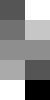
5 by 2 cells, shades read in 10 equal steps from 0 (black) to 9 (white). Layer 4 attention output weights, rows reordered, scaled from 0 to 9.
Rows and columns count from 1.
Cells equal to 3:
2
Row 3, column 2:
5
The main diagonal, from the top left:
3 7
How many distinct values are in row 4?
2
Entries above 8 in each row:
1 0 0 0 1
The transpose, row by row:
3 4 5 6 9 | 9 7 5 3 0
